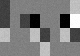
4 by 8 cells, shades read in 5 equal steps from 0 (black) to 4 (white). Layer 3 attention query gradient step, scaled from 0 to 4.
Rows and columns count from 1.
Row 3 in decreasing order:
3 3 3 2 2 2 1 1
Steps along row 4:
same same same up down same same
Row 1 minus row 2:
0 0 1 2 0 0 2 -1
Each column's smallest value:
1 2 1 0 1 2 0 1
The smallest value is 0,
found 2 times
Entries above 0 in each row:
8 6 8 8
